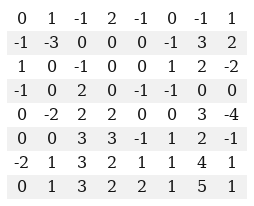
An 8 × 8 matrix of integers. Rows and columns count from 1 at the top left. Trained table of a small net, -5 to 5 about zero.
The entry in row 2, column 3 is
0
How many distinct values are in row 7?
5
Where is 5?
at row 8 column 7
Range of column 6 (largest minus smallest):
2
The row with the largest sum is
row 8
